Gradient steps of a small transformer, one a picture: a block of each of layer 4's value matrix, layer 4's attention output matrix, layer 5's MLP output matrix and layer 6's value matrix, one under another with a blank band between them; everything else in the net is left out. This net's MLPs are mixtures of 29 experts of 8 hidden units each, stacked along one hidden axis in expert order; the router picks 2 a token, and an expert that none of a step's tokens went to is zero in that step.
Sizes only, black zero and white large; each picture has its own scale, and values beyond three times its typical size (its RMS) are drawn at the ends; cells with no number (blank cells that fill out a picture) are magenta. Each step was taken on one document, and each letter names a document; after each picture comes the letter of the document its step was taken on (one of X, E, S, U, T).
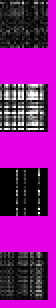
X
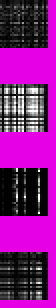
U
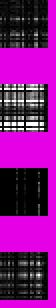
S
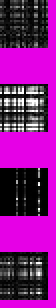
S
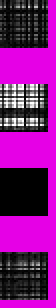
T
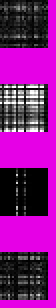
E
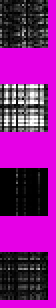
E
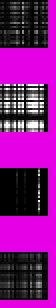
U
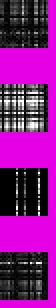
U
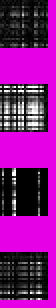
X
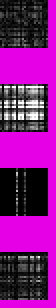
E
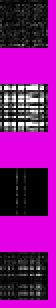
S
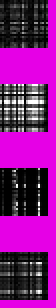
U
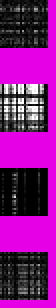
E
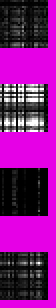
X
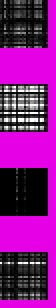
T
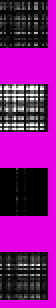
T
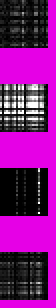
U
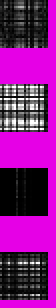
T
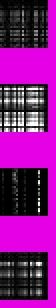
U
